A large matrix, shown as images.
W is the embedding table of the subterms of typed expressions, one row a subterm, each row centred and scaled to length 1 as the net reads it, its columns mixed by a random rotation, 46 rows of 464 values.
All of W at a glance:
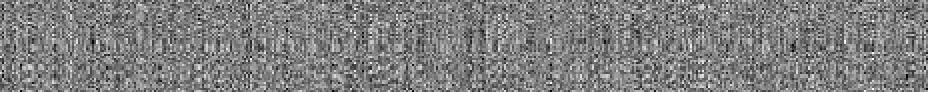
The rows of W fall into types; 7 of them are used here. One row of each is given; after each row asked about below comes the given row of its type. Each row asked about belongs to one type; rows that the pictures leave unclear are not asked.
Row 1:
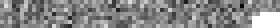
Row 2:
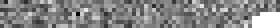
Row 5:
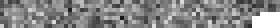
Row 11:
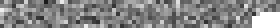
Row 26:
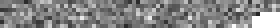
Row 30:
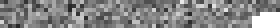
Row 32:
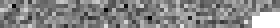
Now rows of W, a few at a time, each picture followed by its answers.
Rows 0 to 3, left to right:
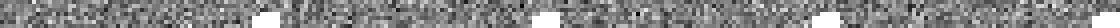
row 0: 32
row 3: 30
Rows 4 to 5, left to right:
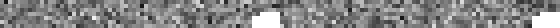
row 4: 2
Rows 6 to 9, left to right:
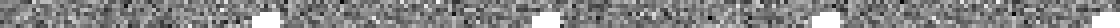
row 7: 2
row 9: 2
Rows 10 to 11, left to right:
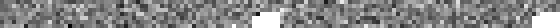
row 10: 26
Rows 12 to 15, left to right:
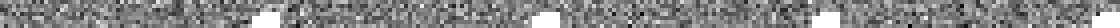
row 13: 30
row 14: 1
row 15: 26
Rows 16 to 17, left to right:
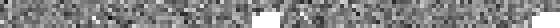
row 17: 11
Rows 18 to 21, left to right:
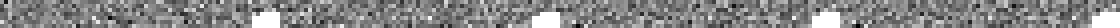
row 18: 2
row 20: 30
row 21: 30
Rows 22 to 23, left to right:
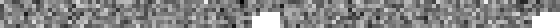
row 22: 1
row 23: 5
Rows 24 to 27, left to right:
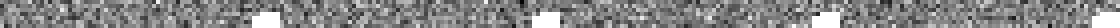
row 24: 5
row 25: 1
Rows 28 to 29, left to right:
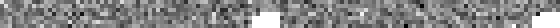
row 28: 1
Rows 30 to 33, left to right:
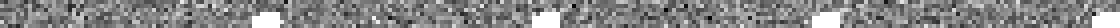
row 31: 2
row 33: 11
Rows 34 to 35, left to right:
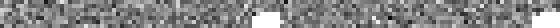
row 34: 11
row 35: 2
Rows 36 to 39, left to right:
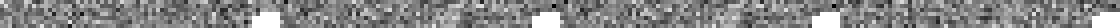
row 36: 1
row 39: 5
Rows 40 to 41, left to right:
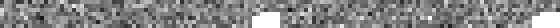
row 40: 11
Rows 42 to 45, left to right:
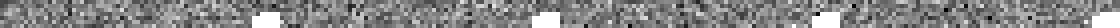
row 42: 5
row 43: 30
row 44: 26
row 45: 32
